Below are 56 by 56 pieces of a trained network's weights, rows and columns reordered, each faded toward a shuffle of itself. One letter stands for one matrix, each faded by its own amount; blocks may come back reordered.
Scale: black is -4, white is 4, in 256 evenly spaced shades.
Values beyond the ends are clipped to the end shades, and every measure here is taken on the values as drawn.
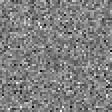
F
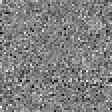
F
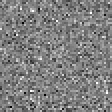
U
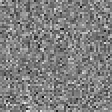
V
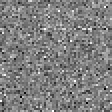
U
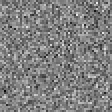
V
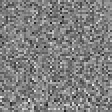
V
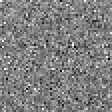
U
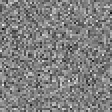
V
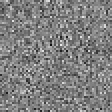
V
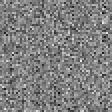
V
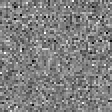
F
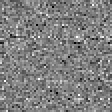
F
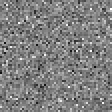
U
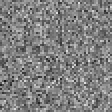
V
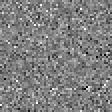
U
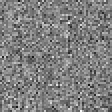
V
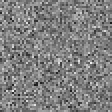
V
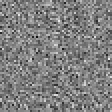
V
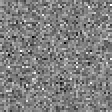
F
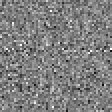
F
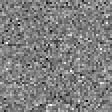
F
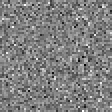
F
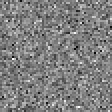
U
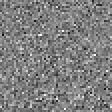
F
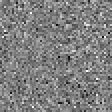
F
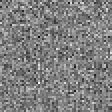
V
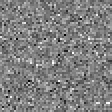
U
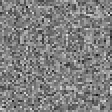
V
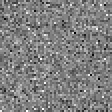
U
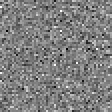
F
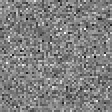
U
